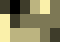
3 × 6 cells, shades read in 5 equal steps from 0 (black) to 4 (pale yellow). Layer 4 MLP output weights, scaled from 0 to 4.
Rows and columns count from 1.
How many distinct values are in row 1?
5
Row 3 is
4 3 3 3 2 1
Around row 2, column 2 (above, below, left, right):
0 3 4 2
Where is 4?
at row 1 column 5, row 2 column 1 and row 3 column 1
